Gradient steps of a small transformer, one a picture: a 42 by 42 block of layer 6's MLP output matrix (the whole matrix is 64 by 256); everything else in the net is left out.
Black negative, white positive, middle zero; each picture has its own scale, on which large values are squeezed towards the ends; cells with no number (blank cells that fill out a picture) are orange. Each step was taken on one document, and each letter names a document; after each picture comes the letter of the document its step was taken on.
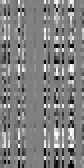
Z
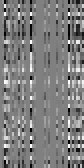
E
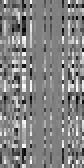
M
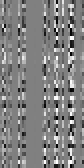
Z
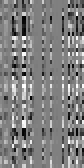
M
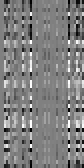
E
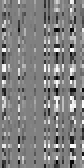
Z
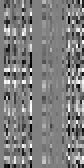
E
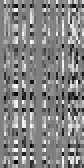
M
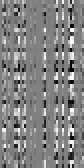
Z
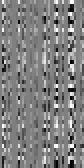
Z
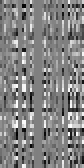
M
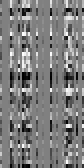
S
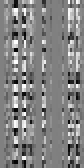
M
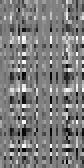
S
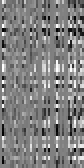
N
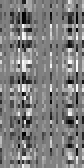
S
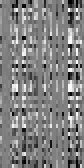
M
